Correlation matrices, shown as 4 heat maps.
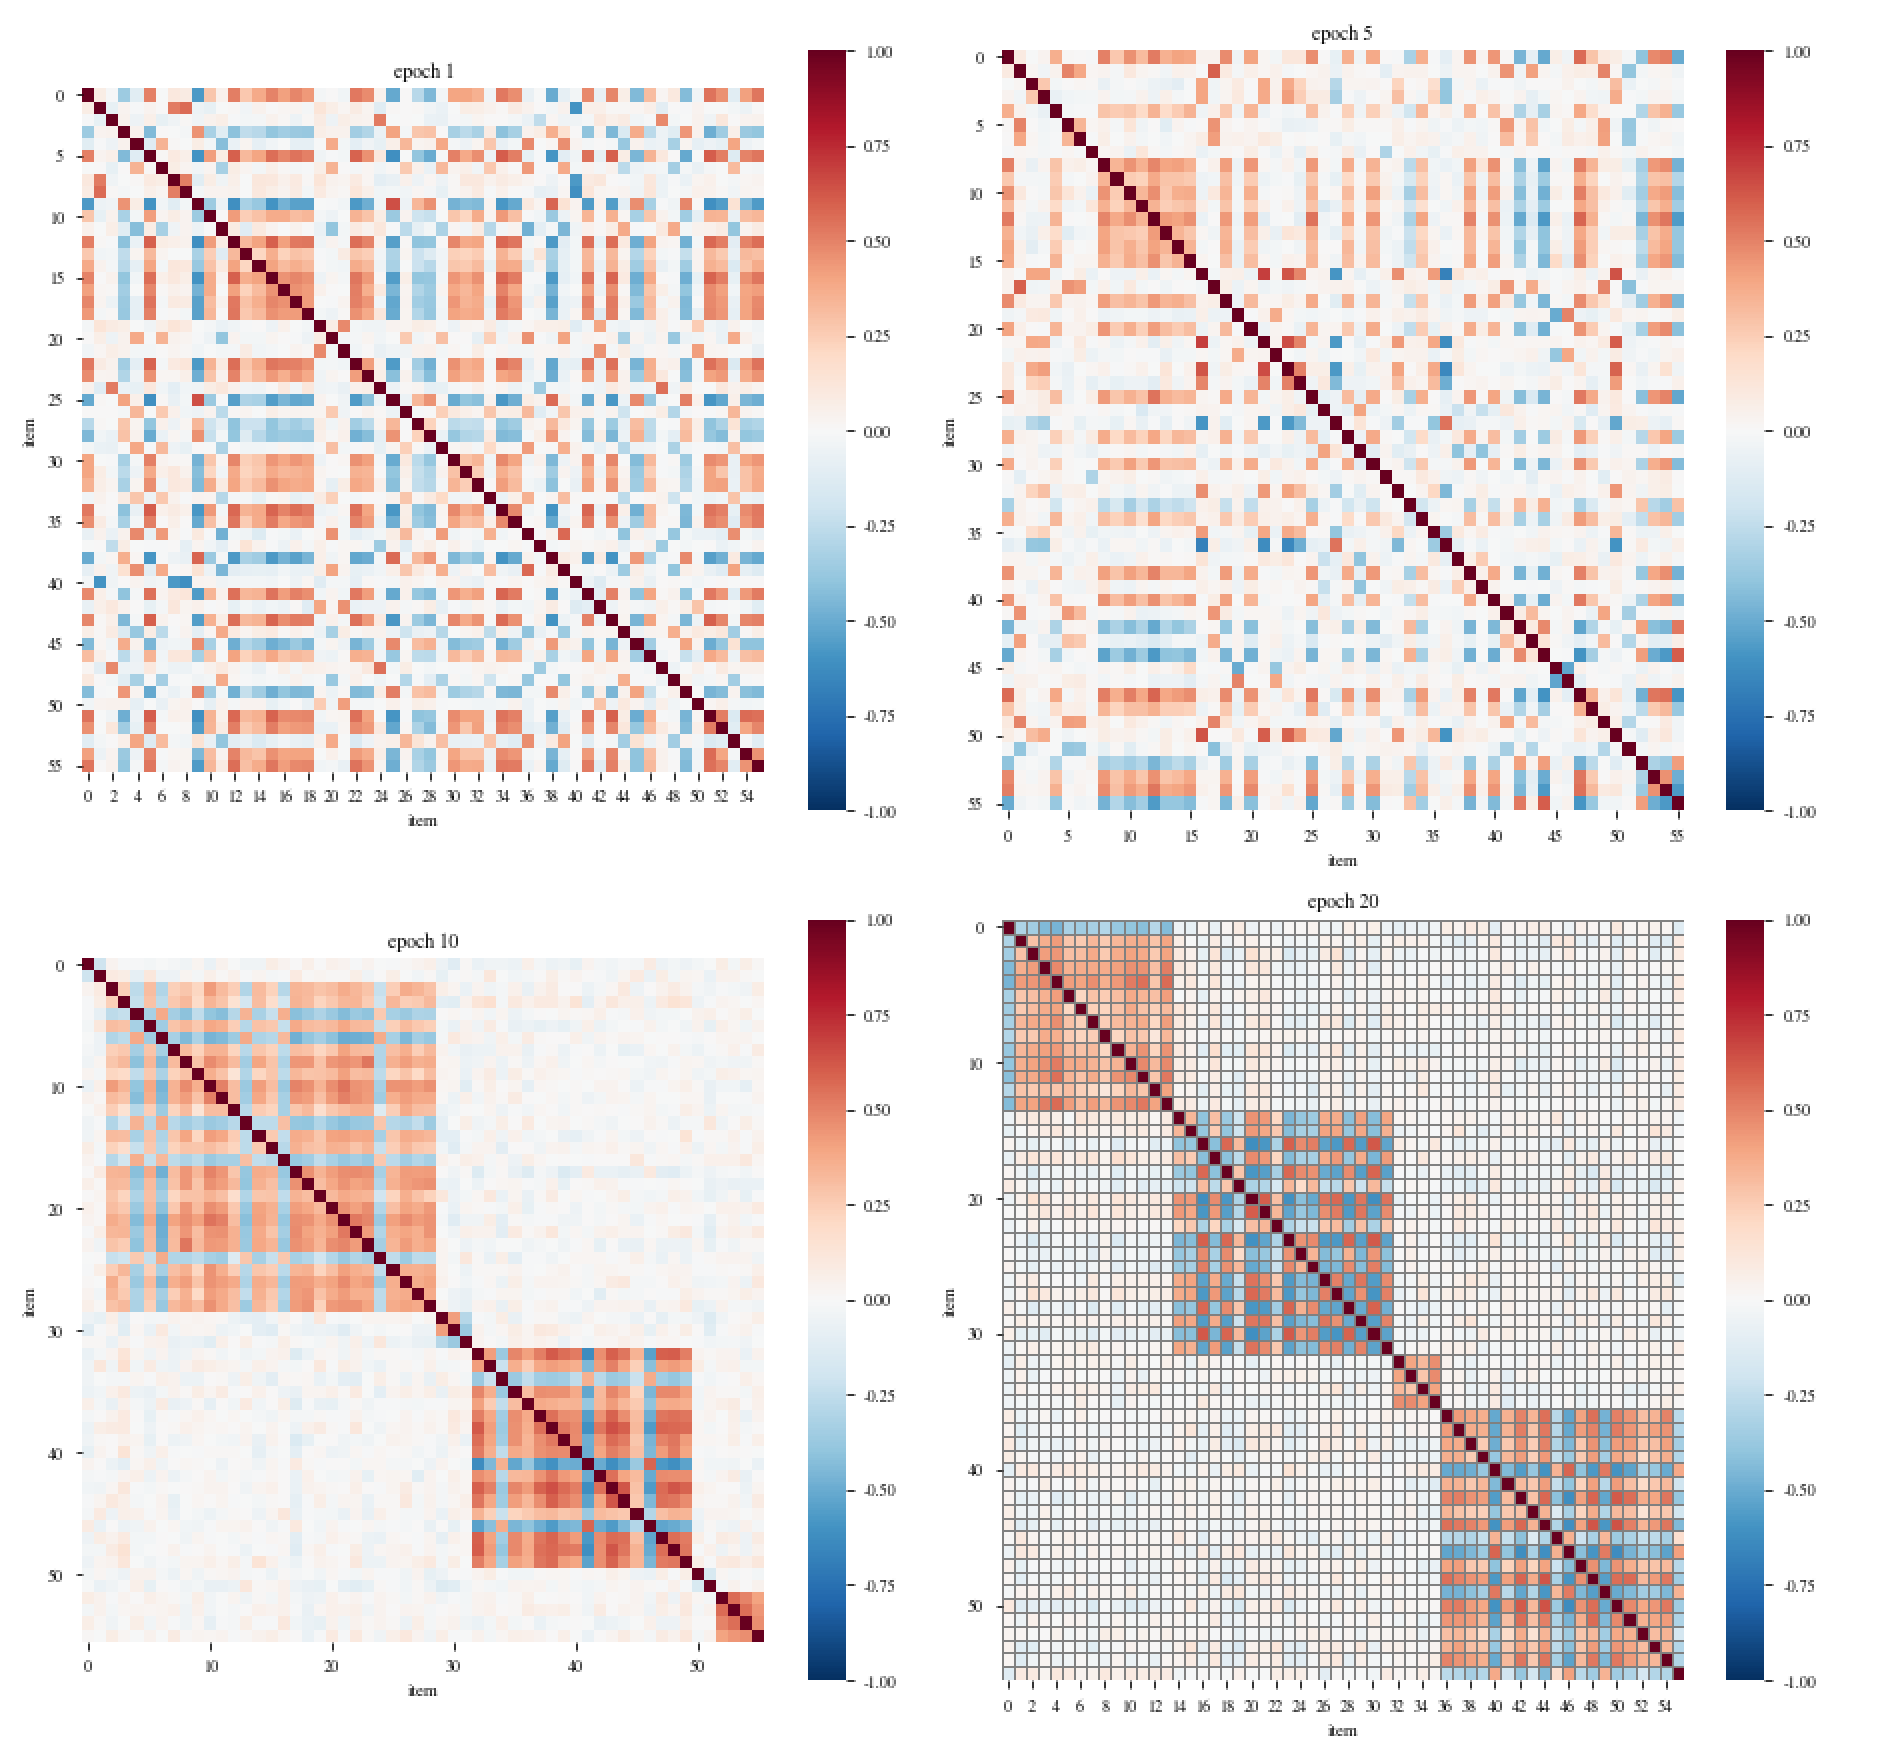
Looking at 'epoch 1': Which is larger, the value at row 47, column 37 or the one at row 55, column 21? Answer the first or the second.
the second
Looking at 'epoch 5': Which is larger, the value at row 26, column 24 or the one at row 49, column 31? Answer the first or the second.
the first
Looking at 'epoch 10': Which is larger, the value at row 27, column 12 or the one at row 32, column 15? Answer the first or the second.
the first
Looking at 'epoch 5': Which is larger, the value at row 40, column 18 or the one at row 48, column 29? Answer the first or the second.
the first
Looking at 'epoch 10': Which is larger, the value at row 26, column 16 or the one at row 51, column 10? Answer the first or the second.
the second
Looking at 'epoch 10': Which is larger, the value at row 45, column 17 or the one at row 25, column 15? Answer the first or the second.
the second
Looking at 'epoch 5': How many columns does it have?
56
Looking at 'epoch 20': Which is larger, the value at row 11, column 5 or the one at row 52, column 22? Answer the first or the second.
the first
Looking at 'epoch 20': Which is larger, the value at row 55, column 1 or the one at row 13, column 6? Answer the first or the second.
the second
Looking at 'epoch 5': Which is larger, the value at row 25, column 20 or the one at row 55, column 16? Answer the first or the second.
the first
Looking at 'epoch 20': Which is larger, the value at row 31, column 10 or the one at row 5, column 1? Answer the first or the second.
the second
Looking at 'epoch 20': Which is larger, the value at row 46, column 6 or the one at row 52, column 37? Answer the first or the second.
the second
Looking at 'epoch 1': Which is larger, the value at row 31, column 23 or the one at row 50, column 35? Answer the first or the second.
the first
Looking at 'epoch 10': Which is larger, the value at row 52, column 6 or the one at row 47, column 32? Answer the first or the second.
the second
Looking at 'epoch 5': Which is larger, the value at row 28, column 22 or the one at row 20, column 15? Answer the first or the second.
the second
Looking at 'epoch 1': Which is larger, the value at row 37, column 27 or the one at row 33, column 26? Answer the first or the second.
the second
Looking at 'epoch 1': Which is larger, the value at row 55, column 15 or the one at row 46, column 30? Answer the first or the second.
the first
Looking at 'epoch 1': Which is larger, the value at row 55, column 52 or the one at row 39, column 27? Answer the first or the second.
the first
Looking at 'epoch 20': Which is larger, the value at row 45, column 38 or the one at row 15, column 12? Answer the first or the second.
the second
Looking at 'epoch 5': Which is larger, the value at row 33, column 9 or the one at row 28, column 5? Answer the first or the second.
the second
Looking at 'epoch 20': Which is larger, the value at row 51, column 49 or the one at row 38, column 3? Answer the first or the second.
the second
